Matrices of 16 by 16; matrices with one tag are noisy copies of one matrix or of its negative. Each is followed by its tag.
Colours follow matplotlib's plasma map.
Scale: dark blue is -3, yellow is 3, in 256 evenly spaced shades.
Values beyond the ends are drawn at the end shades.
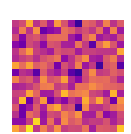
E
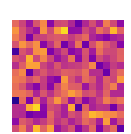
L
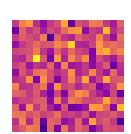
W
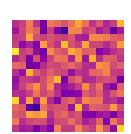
L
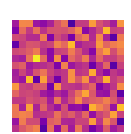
W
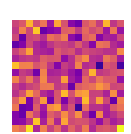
E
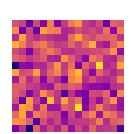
E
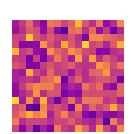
L
